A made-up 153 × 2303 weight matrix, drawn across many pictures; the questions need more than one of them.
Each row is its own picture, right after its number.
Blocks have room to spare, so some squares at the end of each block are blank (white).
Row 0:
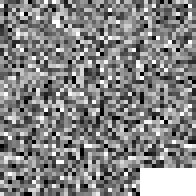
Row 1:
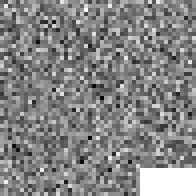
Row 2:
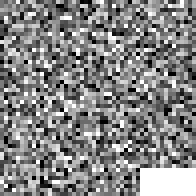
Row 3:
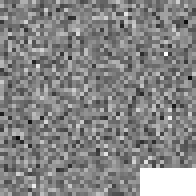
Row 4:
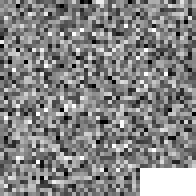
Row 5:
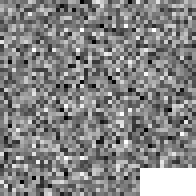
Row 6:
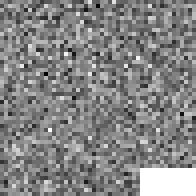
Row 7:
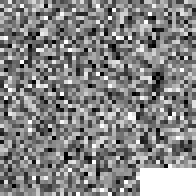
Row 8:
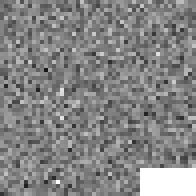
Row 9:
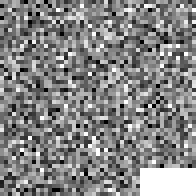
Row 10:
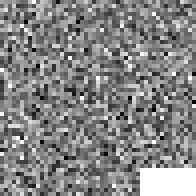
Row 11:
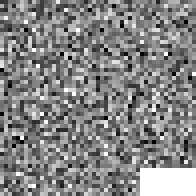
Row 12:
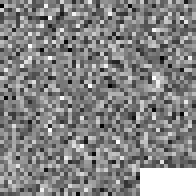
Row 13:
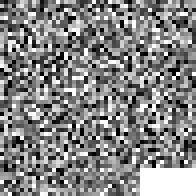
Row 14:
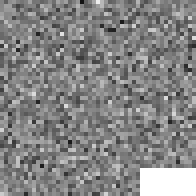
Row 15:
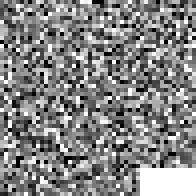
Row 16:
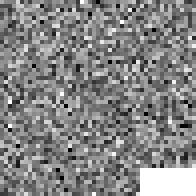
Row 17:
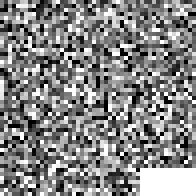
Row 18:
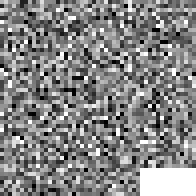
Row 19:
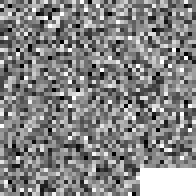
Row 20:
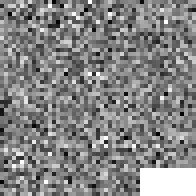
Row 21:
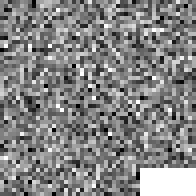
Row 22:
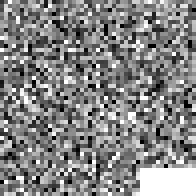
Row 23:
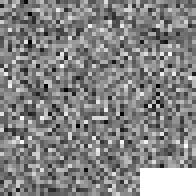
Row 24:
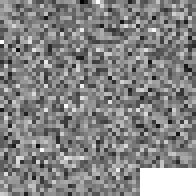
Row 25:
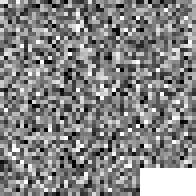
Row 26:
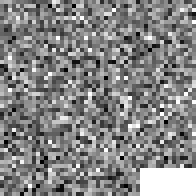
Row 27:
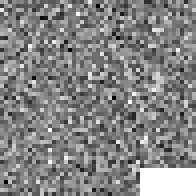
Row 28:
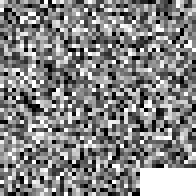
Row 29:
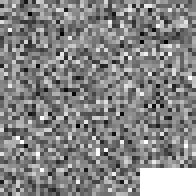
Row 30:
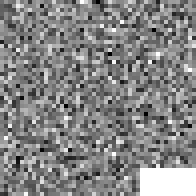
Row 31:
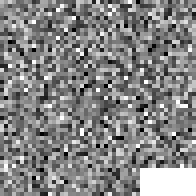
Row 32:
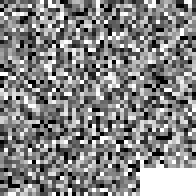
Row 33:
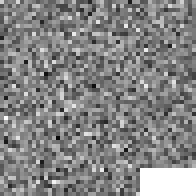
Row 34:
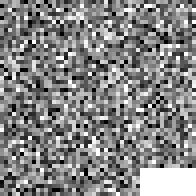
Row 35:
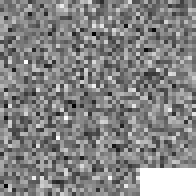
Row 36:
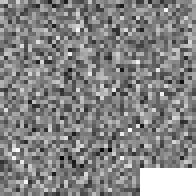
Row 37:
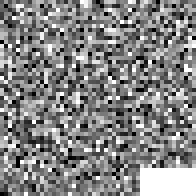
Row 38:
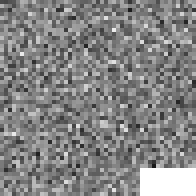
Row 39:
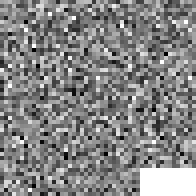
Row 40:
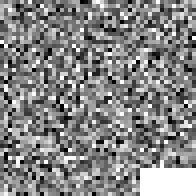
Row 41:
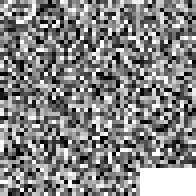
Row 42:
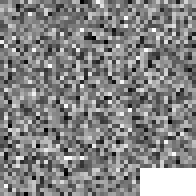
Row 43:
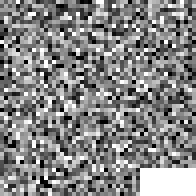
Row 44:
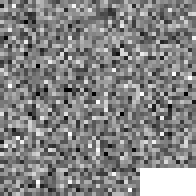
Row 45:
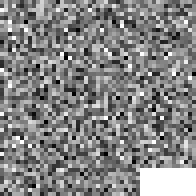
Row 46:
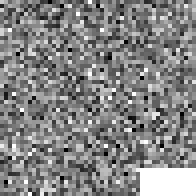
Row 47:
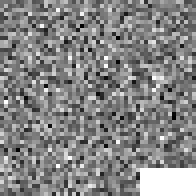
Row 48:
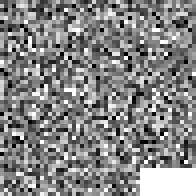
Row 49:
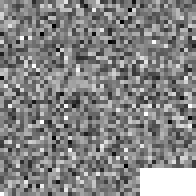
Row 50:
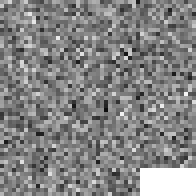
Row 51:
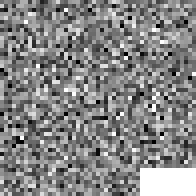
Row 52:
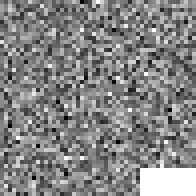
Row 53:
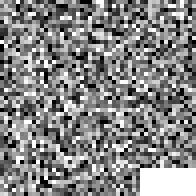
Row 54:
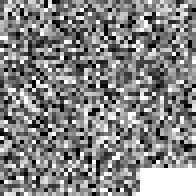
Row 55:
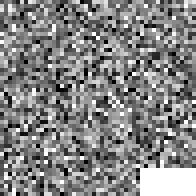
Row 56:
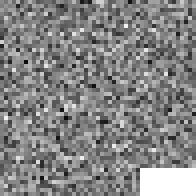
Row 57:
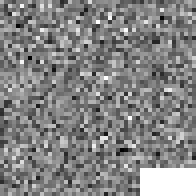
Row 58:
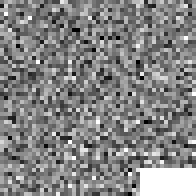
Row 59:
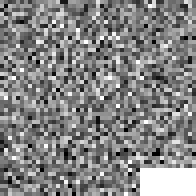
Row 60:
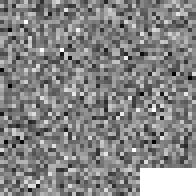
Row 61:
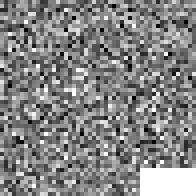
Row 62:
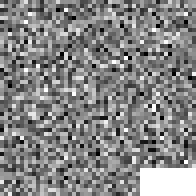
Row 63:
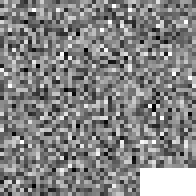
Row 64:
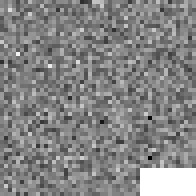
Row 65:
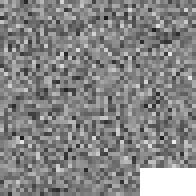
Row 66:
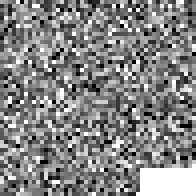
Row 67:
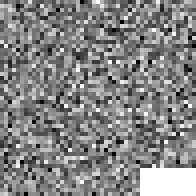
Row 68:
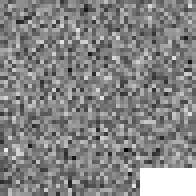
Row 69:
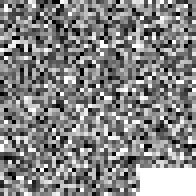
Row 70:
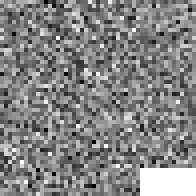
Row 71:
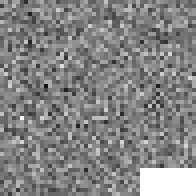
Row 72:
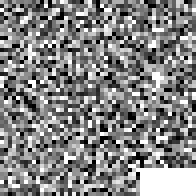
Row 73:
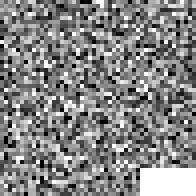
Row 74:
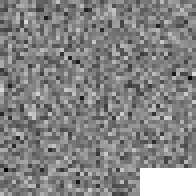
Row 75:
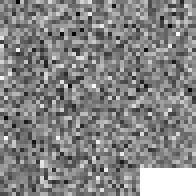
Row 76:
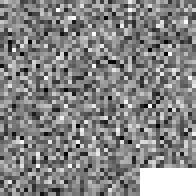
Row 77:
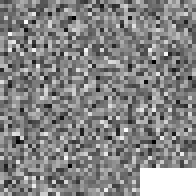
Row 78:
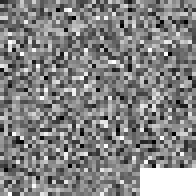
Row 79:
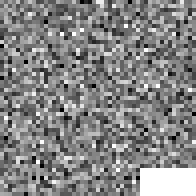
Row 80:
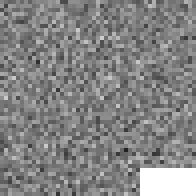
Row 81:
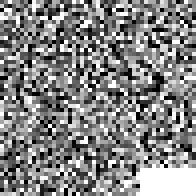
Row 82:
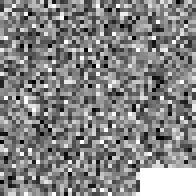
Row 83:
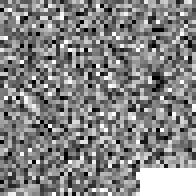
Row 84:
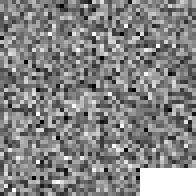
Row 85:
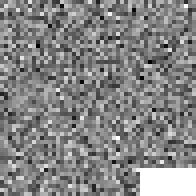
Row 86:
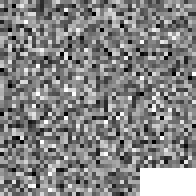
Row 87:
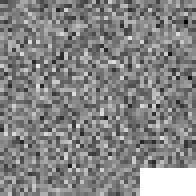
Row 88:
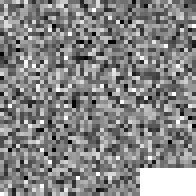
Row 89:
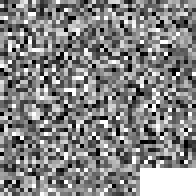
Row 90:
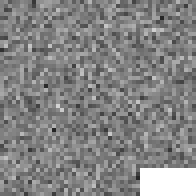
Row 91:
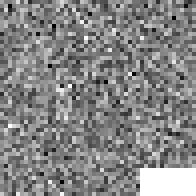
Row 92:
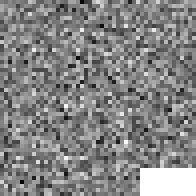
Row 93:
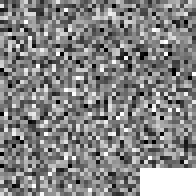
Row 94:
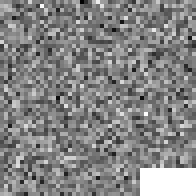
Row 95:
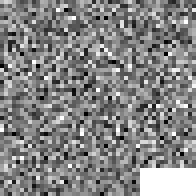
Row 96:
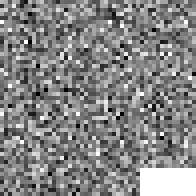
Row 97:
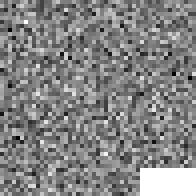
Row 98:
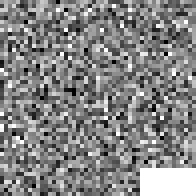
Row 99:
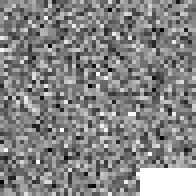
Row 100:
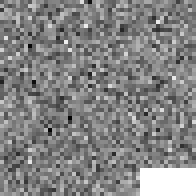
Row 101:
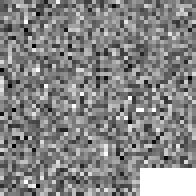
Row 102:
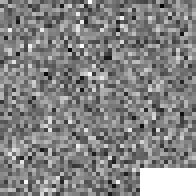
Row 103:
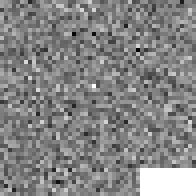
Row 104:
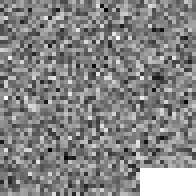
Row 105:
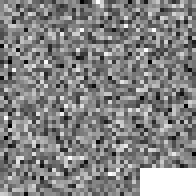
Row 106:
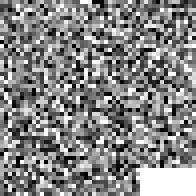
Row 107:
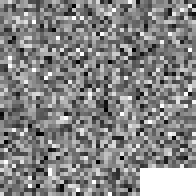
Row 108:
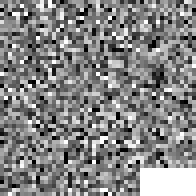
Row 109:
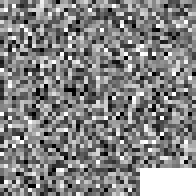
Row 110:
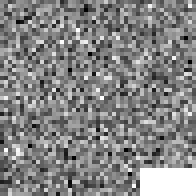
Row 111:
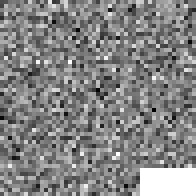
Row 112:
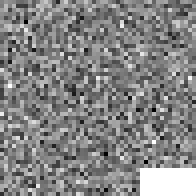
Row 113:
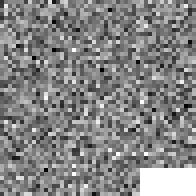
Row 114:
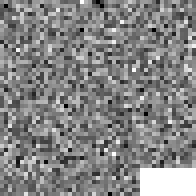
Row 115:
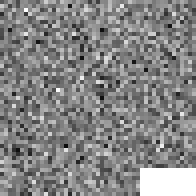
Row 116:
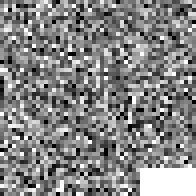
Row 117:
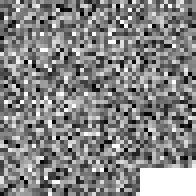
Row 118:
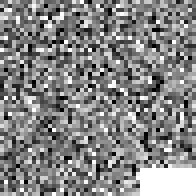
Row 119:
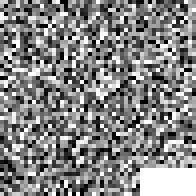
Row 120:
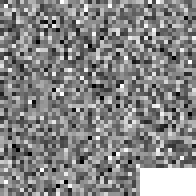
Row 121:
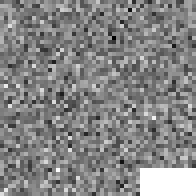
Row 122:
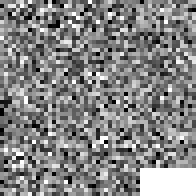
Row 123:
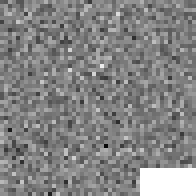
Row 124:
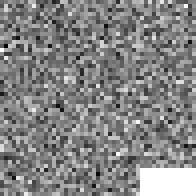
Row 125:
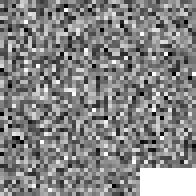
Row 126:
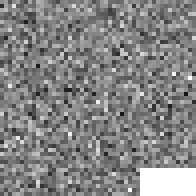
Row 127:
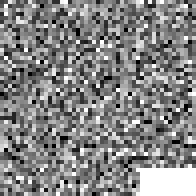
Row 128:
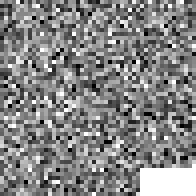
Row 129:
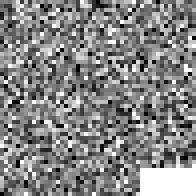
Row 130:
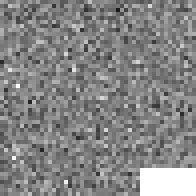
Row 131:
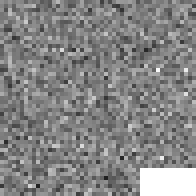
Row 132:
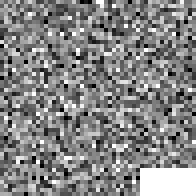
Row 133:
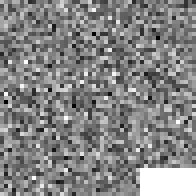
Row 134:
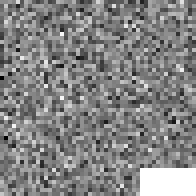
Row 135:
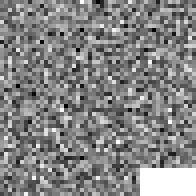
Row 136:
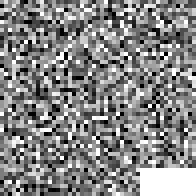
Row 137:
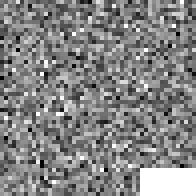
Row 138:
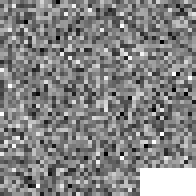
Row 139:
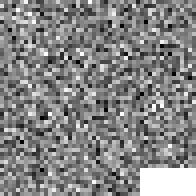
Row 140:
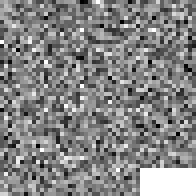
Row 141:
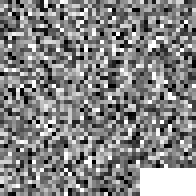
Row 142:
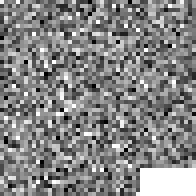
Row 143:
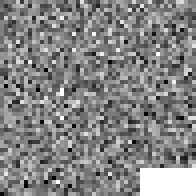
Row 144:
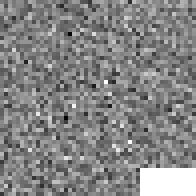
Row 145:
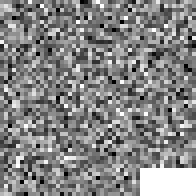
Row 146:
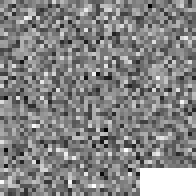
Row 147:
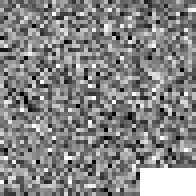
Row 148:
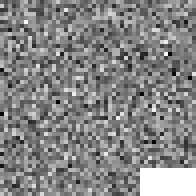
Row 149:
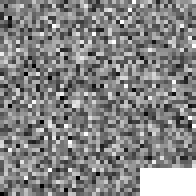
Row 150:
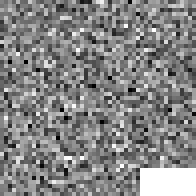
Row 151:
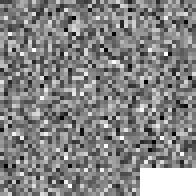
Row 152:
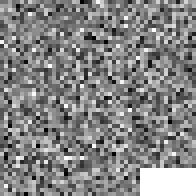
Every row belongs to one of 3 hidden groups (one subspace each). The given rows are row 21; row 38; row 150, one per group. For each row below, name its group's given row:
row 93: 38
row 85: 21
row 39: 38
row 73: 150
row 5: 150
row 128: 150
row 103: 150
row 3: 38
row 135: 150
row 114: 150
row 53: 150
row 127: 21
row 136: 38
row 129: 150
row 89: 38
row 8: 150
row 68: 21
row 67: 150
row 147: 21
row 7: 21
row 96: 38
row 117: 150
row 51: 38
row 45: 38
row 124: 21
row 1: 21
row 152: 150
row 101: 38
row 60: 38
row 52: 150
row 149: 150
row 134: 150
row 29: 38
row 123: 21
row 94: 150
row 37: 150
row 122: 21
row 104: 21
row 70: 21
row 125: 38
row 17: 38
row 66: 150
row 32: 21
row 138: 38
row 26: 38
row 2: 150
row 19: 21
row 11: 38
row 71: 38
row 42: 150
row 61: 38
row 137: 150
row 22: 21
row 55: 150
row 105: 150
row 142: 150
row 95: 38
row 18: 38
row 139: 38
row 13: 38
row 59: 21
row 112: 38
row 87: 38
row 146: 21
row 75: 150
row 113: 21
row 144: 150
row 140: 150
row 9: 38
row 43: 150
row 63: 38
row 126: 38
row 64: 150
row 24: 150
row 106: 150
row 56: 150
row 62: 38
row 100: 21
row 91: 150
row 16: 150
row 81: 21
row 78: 38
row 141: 21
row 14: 150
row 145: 150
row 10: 38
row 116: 38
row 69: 21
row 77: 38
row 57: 21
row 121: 150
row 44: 38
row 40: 150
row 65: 38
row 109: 38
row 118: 21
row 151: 38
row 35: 150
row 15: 150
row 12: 21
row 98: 38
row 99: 21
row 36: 21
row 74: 38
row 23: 38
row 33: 150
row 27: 21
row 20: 21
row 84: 150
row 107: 38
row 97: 38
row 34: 38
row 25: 21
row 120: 21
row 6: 21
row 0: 21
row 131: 38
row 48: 38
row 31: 38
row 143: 150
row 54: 21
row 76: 38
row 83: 21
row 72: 21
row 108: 21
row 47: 21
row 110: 21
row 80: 21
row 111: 21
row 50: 38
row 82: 21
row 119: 21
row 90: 21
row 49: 150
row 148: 38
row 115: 21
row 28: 21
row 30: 150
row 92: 150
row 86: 38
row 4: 150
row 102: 21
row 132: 150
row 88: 150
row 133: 150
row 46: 21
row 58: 21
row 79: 150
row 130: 21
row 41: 21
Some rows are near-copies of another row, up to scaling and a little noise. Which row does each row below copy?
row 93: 148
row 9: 34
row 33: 142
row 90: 21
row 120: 1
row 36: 25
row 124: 69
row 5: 92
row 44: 126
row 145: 94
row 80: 59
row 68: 110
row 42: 152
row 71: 23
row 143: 8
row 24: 140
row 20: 122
